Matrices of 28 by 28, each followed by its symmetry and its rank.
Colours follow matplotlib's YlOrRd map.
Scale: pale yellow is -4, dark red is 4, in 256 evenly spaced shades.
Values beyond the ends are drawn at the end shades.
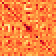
symmetric, rank five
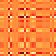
neither, rank one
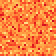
neither, full rank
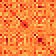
symmetric, rank five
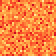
neither, full rank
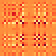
symmetric, rank two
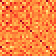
symmetric, rank five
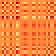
symmetric, rank one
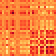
symmetric, rank two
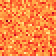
neither, full rank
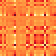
symmetric, rank two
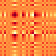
symmetric, rank one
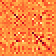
symmetric, rank five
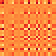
symmetric, rank one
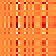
neither, rank one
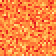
neither, full rank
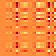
neither, rank one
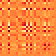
symmetric, rank two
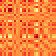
symmetric, rank two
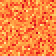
neither, full rank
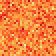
neither, full rank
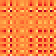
symmetric, rank one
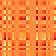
neither, rank one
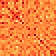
symmetric, rank five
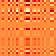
neither, rank one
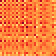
symmetric, rank two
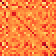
symmetric, rank five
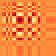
symmetric, rank one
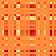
symmetric, rank one
